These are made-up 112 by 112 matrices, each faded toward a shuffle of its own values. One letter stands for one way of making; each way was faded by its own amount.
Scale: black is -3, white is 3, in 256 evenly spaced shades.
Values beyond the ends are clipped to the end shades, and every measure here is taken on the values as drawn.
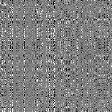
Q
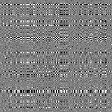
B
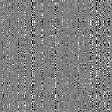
Q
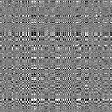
B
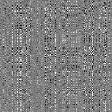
Q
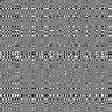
B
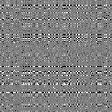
B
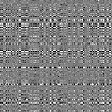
B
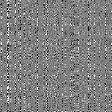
Q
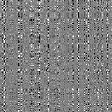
Q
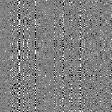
Q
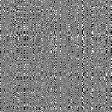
Q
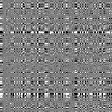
B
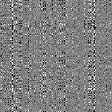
Q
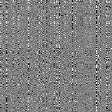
Q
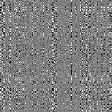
Q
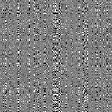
Q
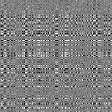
B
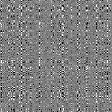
Q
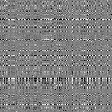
B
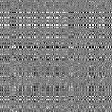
B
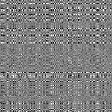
B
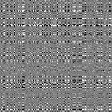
B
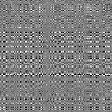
B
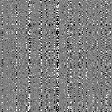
Q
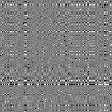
B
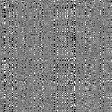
Q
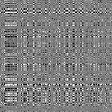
B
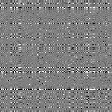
B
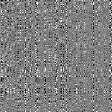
Q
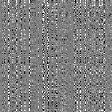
Q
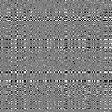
B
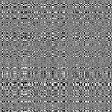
B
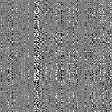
Q
